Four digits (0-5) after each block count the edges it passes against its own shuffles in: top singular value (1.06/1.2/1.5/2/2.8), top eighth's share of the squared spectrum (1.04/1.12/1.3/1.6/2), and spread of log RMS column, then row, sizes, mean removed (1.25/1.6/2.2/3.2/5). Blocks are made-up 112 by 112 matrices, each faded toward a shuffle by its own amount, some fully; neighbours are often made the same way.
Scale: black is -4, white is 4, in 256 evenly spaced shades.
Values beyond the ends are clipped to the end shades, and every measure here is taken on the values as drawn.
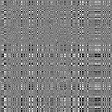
5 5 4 4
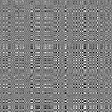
5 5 4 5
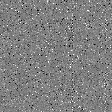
3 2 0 0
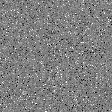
2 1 0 0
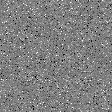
2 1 0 0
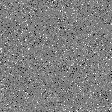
2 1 0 0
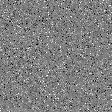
2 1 0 0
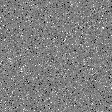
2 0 0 0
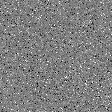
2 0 0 0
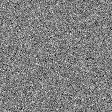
0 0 0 0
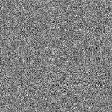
4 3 2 2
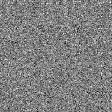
3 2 1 1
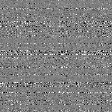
2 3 3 4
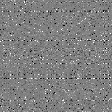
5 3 1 2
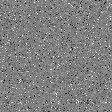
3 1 0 0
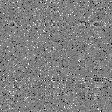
4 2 1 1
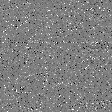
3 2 0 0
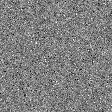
0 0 0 0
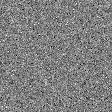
0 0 0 0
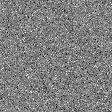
0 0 0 0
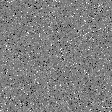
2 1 0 0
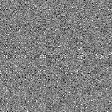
4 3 2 2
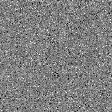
3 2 1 0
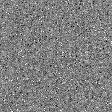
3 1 0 0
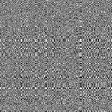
5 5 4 4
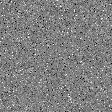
0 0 0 0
